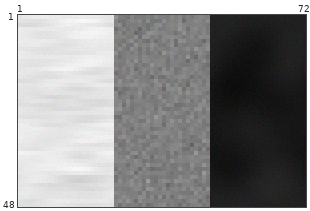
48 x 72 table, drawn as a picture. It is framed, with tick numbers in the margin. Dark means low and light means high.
The table splits into one row of 3 panels. Panel 1,1: very high, streaked across, faint in contrast. Panel 1,2: middling, fine-grained, faint in contrast. Panel 1,3: very low, smooth, faint in contrast.
